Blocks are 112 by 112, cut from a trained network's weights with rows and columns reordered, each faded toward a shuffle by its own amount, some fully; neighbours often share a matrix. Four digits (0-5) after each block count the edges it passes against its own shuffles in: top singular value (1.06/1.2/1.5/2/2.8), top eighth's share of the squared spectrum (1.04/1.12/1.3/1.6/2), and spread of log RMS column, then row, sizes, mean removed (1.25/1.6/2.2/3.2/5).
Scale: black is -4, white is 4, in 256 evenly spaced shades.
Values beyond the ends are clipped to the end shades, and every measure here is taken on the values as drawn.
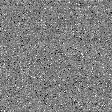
0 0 1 0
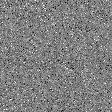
0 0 0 0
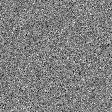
0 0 0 0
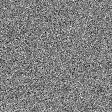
0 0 0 0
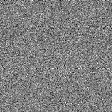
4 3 0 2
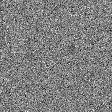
0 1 0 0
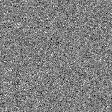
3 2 0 1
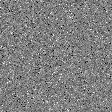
0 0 0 0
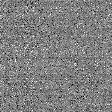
2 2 2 0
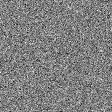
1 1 0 0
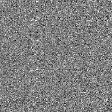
3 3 2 3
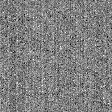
3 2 0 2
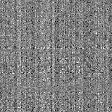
4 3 1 3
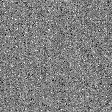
1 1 0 0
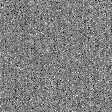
2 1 0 0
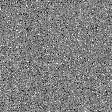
0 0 0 0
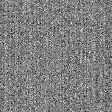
3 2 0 2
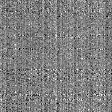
4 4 1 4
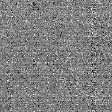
3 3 3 1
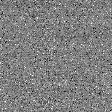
1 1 1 0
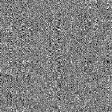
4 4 3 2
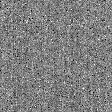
2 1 0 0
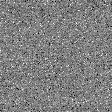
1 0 0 0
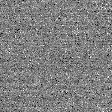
2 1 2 0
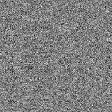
3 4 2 2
